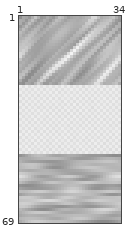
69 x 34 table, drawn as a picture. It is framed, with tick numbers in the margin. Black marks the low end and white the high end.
The table splits into 3 rows of 1 panel. Panel 1,1: high, slanting up to the right. Panel 2,1: very high, checkered, faint in contrast. Panel 3,1: high, streaked across.
